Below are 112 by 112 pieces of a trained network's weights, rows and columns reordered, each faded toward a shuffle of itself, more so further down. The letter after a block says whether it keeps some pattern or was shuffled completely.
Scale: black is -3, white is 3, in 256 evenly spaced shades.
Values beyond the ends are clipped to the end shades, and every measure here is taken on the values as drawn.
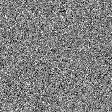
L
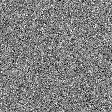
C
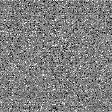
L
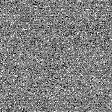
L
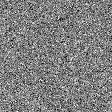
C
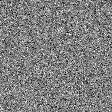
C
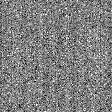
L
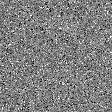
C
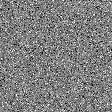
C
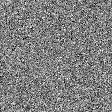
C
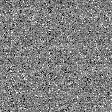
L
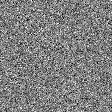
C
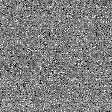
L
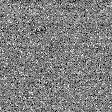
L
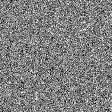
L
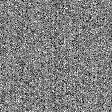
L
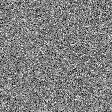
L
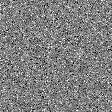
C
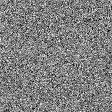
C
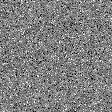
C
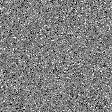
C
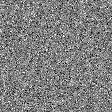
C
